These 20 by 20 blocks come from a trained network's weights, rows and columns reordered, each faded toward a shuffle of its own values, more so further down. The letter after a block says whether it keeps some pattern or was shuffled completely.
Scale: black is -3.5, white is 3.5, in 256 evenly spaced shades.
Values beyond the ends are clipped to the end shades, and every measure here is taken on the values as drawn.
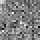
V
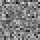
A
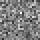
A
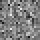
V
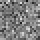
A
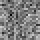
V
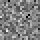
A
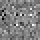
V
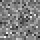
A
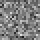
A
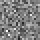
A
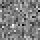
V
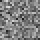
V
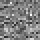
V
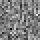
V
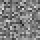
A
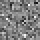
A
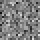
V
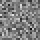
V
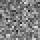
A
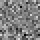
A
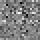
V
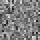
A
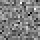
A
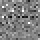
V
